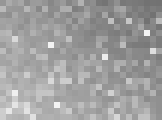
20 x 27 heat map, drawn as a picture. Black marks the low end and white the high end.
Ninth with the highest average: bottom left. Mirror symmetry: none. Average level on the scale: 60%. Slope: up to the bottom left. Stripes: none.
